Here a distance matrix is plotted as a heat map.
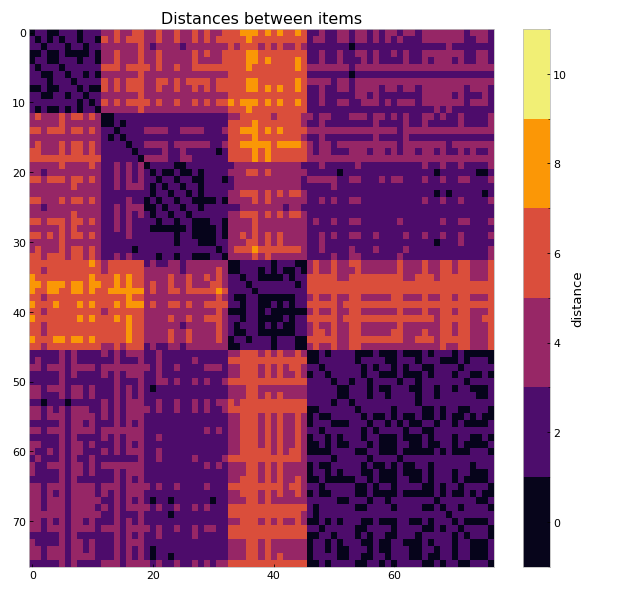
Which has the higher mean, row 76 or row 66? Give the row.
76
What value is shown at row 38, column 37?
2
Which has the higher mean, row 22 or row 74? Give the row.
22
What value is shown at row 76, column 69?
2
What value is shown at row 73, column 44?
4
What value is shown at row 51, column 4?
4
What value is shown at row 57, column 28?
2
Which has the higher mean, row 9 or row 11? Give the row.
9
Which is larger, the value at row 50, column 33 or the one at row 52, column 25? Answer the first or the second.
the first
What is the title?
Distances between items
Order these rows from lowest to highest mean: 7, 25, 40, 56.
56, 25, 40, 7
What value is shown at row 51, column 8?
4
